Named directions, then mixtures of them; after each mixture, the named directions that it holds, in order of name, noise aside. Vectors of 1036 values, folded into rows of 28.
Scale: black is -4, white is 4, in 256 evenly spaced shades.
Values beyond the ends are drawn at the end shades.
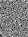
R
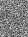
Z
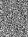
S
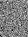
R, S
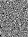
R, Z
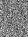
S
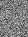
Z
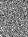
R, S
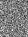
R, S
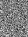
S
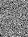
R, Z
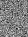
S, Z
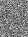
Z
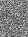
Z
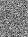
Z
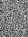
S
